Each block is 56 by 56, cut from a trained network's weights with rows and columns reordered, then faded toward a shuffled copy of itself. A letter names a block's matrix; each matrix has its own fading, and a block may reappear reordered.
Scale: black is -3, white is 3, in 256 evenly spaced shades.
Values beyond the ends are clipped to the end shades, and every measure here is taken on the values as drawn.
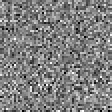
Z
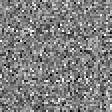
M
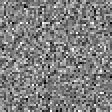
Z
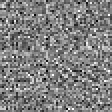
Z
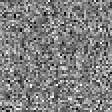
Z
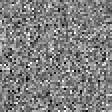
M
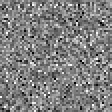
M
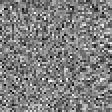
Z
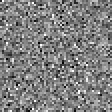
M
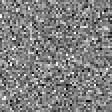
M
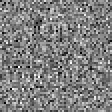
Z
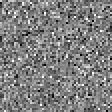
M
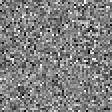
M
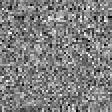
Z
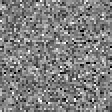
M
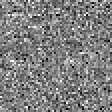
M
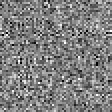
Z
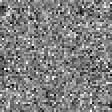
M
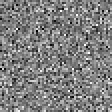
Z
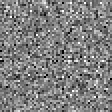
M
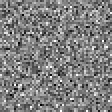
Z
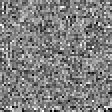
Z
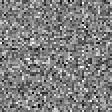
Z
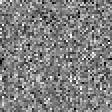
M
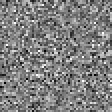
Z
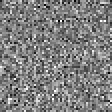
Z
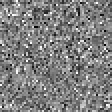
M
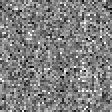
M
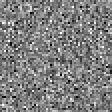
M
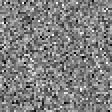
M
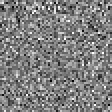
Z
